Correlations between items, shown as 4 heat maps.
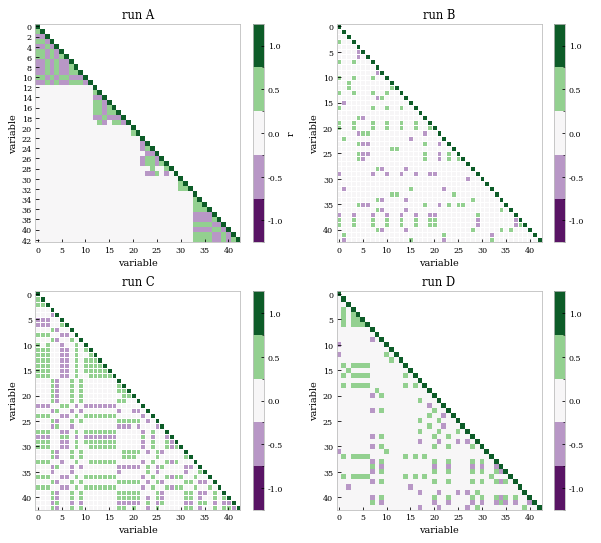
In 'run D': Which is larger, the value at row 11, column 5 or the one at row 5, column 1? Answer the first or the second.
the second
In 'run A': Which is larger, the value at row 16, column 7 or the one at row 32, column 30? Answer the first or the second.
the second
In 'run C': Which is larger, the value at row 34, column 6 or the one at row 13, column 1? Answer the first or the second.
the second
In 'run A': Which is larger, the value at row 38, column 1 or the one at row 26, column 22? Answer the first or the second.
the first
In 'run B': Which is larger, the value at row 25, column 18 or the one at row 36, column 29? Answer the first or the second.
the first
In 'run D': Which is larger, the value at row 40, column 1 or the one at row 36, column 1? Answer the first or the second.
the second
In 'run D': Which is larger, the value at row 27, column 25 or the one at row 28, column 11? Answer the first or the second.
the first
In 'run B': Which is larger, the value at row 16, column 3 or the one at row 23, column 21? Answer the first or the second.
the first
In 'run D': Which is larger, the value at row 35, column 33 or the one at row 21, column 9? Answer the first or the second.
the first
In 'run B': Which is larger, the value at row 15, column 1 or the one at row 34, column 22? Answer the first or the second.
the second
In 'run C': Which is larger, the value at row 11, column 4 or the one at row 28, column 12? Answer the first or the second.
the first
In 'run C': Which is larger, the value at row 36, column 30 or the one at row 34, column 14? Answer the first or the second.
the first
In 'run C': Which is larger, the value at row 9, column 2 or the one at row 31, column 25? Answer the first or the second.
the second
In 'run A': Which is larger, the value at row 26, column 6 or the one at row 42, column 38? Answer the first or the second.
the first
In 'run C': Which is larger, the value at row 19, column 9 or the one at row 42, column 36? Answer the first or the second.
the first
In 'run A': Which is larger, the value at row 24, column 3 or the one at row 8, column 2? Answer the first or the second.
the second
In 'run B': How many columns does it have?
43
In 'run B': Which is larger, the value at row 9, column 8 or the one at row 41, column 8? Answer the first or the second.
the second
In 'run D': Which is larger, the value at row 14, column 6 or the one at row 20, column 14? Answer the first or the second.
the first
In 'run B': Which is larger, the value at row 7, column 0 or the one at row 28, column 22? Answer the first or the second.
the first
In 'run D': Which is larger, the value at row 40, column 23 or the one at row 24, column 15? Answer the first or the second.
the first
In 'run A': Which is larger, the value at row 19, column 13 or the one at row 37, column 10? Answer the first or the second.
the first
